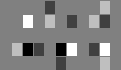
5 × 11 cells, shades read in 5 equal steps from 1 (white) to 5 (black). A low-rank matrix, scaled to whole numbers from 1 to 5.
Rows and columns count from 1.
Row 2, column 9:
2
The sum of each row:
33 31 33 34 33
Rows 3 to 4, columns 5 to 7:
3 3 3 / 3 5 1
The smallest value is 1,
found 3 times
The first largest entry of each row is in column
5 7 1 3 6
